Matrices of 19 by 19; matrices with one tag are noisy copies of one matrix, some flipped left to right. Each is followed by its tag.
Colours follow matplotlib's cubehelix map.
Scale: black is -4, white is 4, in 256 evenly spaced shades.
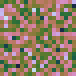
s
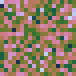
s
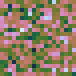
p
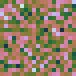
s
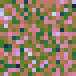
s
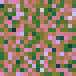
s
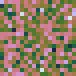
s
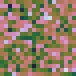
p
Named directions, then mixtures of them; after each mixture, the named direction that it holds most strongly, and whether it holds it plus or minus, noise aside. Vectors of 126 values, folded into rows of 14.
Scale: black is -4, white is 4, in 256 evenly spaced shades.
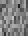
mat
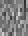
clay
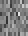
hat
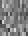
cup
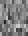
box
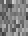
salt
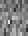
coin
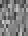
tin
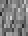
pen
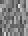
mat, minus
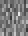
clay, plus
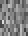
tin, plus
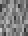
mat, plus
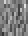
clay, minus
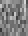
clay, minus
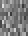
cup, plus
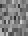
mat, plus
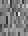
hat, plus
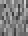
clay, minus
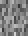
mat, plus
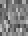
box, minus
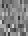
cup, minus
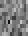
coin, minus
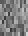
cup, minus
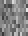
salt, plus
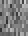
hat, plus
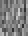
clay, plus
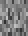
box, plus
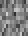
tin, plus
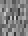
clay, minus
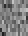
salt, plus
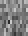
coin, minus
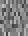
mat, minus
